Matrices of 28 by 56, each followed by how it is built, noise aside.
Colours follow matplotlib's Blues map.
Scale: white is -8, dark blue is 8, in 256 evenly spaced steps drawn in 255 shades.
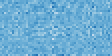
low rank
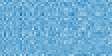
low rank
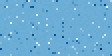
sparse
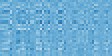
low rank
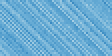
Toeplitz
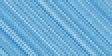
Toeplitz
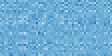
low rank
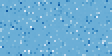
sparse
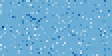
sparse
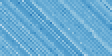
Toeplitz
